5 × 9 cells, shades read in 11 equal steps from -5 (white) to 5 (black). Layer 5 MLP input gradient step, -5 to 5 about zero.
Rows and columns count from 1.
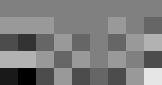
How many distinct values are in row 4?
5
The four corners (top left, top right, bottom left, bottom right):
0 0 4 -4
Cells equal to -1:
11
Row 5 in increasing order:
-4 -1 -1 1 2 2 2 4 5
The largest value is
5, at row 5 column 2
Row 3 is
2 3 1 -1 1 0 1 -1 -2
